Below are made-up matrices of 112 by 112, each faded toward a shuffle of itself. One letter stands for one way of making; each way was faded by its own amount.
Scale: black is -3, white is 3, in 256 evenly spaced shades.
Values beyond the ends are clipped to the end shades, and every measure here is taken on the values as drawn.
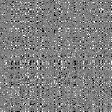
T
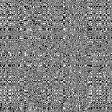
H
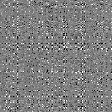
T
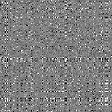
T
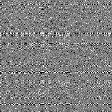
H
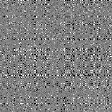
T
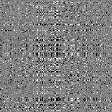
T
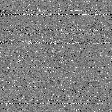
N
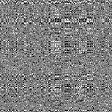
H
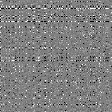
T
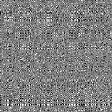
H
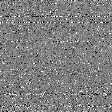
N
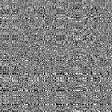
H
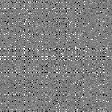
T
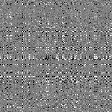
T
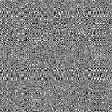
H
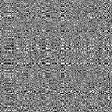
H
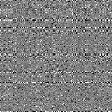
H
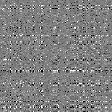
T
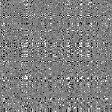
T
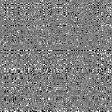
T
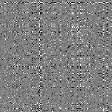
T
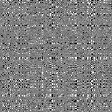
T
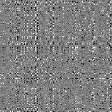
T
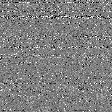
N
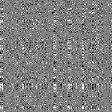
T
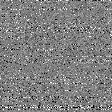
N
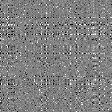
T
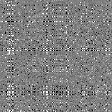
T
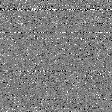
N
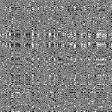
T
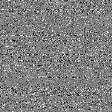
N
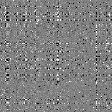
T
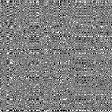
H
